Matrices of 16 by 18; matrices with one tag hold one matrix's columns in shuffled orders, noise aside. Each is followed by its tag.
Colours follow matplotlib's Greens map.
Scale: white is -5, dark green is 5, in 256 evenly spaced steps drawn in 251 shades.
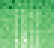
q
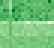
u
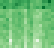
q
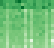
q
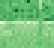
u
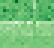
u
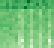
q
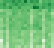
q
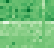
u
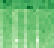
q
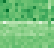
u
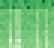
q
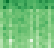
q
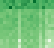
q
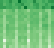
q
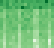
q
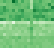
u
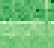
u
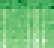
q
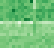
u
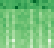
q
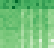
q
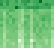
q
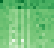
q
